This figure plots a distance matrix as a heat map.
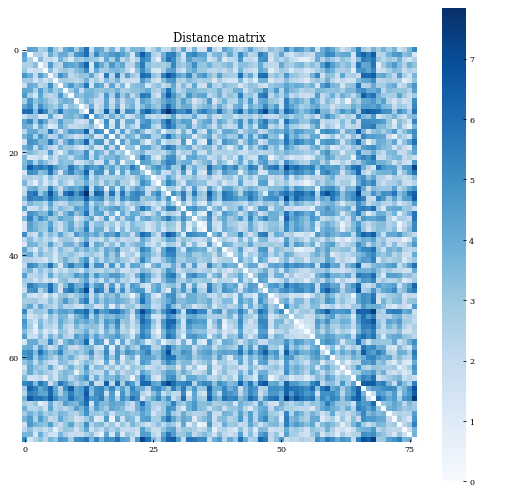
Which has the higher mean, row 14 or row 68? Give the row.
68
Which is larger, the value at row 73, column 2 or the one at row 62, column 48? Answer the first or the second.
the first
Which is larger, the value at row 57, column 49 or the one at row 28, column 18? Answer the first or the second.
the first
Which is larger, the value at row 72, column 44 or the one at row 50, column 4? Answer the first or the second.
the first
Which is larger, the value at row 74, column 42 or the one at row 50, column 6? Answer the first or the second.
the first
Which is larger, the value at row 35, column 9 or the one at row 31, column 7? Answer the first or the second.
the first
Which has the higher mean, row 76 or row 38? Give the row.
76
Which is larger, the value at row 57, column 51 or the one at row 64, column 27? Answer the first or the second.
the first
